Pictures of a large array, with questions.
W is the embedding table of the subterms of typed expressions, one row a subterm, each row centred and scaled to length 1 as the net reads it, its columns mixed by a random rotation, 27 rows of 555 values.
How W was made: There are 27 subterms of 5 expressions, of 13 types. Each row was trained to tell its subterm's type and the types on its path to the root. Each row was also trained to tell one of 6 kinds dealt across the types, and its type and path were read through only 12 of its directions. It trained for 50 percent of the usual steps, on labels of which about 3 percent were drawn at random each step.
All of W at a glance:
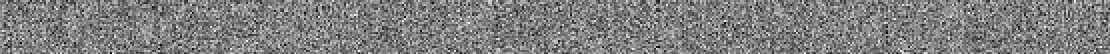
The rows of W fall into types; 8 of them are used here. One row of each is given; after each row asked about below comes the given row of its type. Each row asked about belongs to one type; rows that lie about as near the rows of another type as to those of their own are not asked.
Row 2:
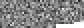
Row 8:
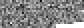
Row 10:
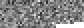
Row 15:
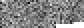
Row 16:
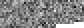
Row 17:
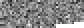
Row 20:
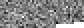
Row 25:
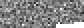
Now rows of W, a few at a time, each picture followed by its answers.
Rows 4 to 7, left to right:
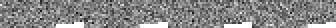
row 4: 20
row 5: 20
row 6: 2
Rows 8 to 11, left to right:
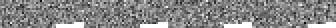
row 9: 16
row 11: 8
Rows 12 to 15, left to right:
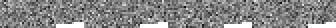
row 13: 16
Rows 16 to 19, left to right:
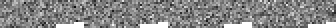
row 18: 16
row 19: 25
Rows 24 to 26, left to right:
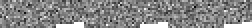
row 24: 2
